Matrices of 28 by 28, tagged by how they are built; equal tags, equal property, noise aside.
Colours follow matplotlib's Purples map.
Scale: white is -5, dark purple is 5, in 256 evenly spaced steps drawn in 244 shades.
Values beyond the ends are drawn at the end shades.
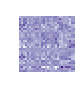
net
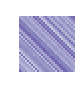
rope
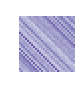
rope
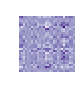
net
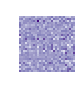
net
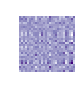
net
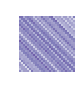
rope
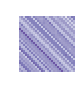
rope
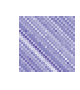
rope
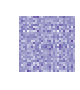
net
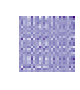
net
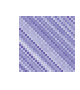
rope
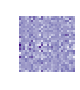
net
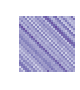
rope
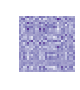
net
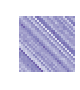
rope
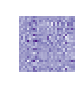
net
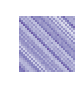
rope
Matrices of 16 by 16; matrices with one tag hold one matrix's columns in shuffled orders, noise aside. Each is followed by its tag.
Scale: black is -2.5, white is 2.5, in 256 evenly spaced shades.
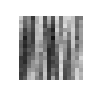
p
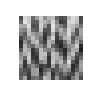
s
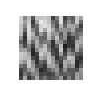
s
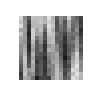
p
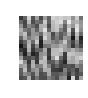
s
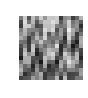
s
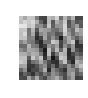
s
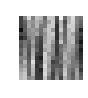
p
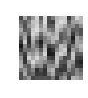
s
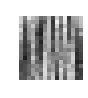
p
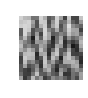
s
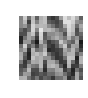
s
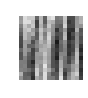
p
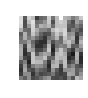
s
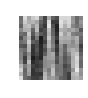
p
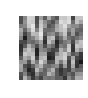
s
